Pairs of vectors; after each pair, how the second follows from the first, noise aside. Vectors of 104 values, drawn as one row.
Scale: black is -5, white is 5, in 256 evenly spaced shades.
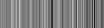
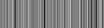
shuffled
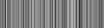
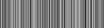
shuffled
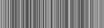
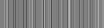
partly zeroed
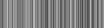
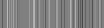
partly zeroed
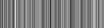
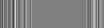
partly zeroed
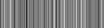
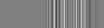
partly zeroed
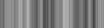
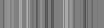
partly zeroed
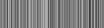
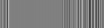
partly zeroed
